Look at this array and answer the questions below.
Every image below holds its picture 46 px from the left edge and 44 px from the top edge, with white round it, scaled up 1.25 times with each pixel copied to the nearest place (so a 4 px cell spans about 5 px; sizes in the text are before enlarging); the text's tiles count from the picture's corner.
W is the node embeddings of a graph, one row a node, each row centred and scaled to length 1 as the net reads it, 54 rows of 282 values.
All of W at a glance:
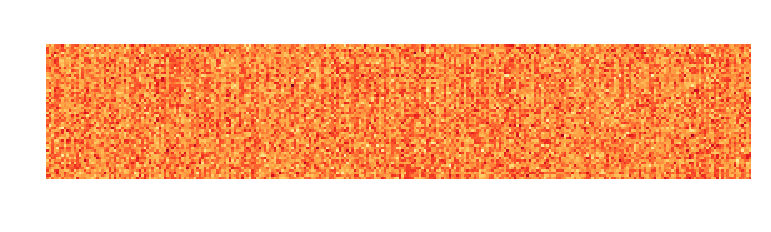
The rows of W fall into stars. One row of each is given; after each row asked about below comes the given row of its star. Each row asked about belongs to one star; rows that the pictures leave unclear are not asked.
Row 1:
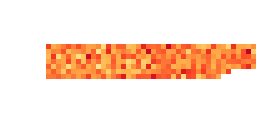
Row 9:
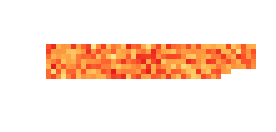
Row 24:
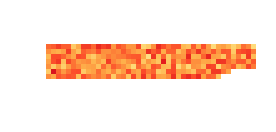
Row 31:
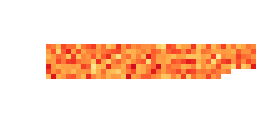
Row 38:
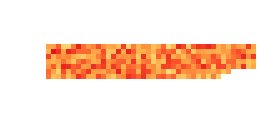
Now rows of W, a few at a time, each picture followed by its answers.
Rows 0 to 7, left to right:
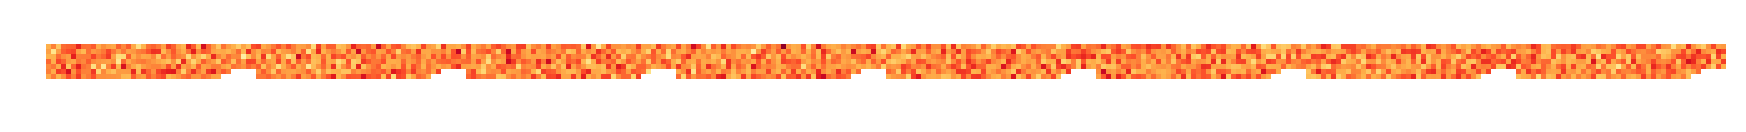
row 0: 31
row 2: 9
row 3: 1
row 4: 38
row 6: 24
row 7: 24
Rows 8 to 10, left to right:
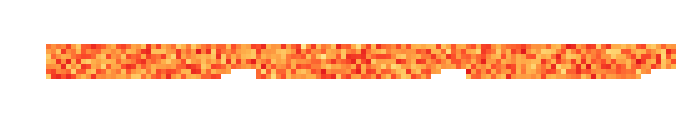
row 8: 31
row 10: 31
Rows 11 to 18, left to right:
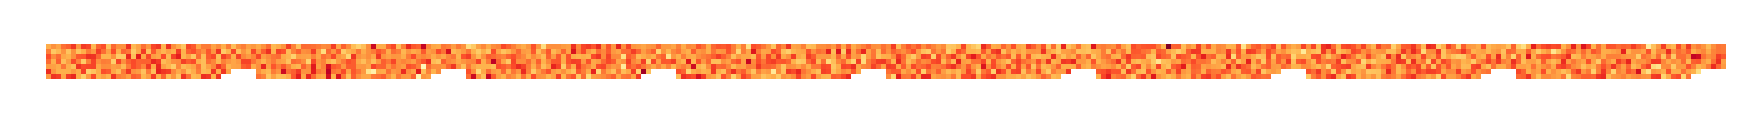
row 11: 9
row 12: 38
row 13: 9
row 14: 9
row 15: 31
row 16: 31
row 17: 31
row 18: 9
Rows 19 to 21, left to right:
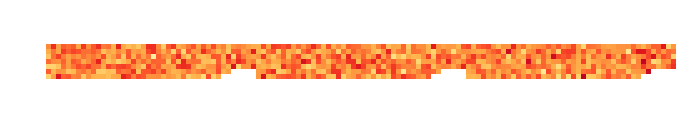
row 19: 31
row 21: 24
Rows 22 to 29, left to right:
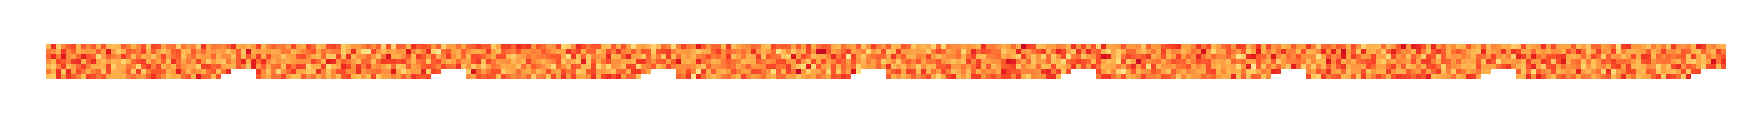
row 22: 31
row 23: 9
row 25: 9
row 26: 1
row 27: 9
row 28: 1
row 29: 9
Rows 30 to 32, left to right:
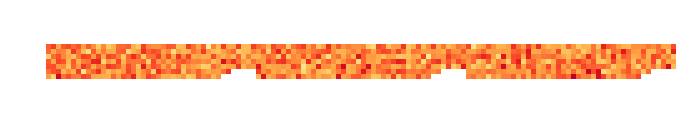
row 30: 31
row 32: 1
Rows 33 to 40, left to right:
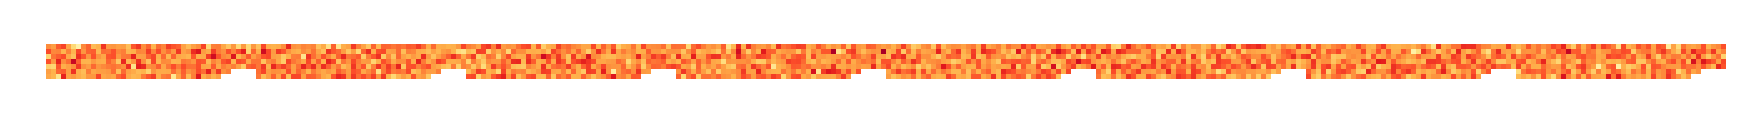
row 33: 24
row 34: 38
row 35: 1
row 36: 1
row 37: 24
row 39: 38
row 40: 24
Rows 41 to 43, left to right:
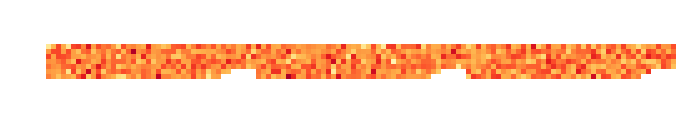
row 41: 38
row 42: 38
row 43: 9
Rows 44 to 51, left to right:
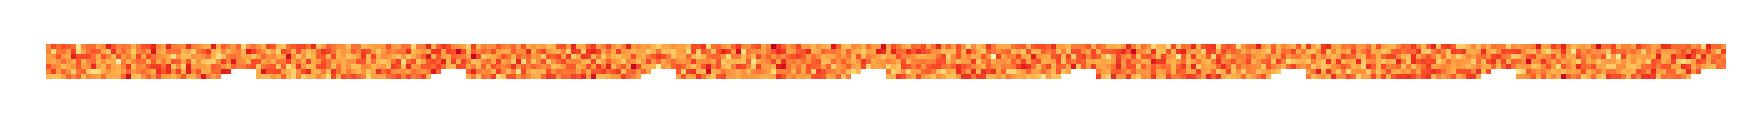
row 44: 31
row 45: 24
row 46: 31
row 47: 31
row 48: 38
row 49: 38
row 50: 1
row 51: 24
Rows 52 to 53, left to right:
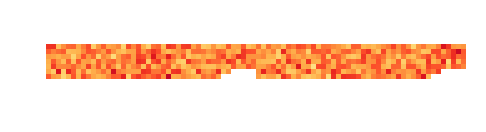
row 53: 1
